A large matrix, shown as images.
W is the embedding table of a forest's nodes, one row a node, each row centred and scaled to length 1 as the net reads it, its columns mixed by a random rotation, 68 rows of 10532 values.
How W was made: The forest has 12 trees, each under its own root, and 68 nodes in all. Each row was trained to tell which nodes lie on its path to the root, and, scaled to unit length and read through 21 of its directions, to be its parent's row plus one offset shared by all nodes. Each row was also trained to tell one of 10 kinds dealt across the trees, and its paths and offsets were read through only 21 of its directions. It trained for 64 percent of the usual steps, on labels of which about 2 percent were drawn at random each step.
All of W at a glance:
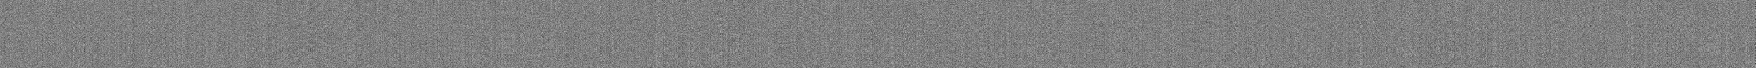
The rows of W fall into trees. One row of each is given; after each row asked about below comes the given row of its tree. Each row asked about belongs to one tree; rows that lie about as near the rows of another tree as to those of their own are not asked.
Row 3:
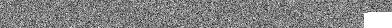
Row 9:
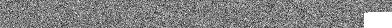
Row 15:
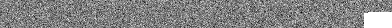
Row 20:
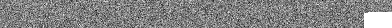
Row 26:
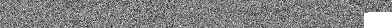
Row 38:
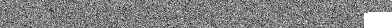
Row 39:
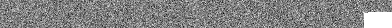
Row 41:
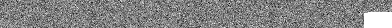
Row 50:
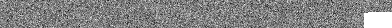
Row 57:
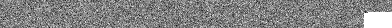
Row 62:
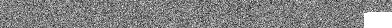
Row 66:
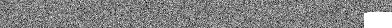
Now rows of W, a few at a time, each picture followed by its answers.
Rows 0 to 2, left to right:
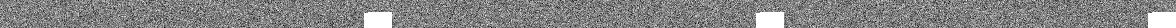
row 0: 20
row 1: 62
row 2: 20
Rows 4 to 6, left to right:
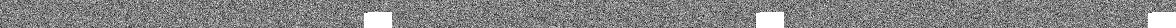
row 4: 66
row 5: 9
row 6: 57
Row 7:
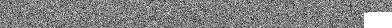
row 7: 20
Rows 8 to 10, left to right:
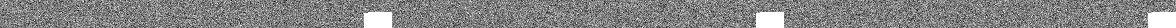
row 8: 39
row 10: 39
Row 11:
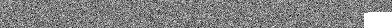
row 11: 15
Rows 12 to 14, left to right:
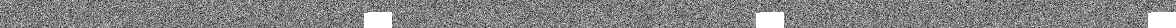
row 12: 3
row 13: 62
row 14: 66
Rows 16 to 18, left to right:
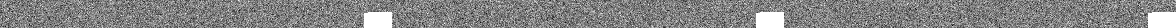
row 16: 15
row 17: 20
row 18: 38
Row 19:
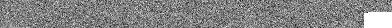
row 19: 41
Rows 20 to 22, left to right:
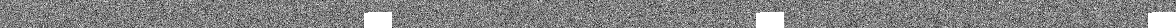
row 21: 50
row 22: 9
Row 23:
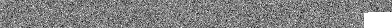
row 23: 50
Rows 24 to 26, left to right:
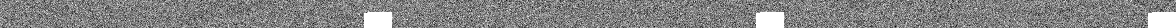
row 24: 38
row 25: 26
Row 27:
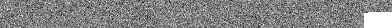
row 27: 62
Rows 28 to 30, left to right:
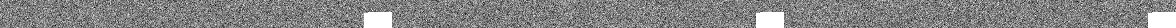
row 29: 41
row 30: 20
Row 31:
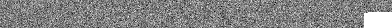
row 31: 66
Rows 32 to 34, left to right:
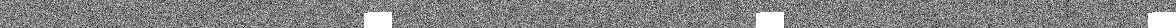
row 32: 38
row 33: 15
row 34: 3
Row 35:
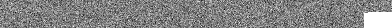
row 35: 39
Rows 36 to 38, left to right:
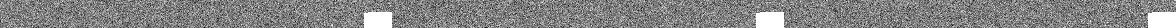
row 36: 3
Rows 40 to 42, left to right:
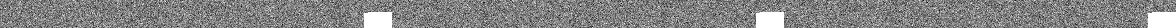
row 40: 62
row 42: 62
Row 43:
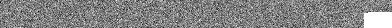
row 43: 62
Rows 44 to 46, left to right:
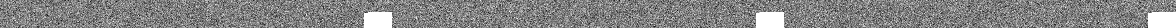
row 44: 57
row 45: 26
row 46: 38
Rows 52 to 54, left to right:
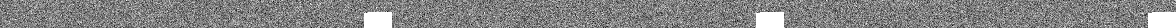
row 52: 66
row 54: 38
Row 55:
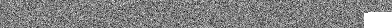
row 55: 57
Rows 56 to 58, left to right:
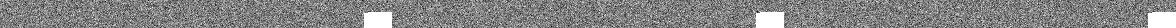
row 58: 41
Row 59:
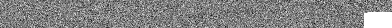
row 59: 26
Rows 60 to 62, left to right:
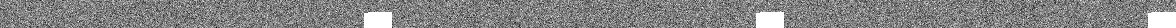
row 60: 57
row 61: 50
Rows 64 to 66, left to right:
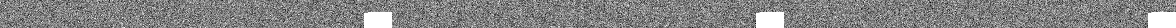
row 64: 26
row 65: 9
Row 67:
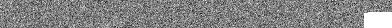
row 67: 3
